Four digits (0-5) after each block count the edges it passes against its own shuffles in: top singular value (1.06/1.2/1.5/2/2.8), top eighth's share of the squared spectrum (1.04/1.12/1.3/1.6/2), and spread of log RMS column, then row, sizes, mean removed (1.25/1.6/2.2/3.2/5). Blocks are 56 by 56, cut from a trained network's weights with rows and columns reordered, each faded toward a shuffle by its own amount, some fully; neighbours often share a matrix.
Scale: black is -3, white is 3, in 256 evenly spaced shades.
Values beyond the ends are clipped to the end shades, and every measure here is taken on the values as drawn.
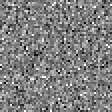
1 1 0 0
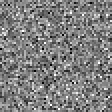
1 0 0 0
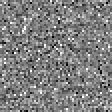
0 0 0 0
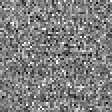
2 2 0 0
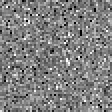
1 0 0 0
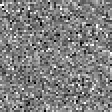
0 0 0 0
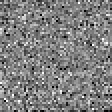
2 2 1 1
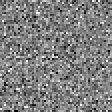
1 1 0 0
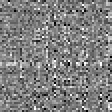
3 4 3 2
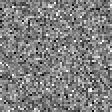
0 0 0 0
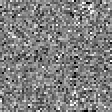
2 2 1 0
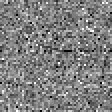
2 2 0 1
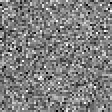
0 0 0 0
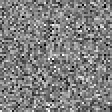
2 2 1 1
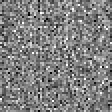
2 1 0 0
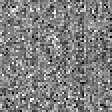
2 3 1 1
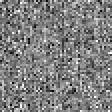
2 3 0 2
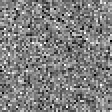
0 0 0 0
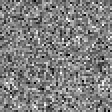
1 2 1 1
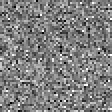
2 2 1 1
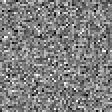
2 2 1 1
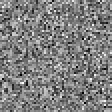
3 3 1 0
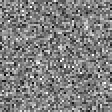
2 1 0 0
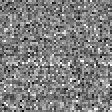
2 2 1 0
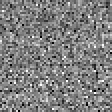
2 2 1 0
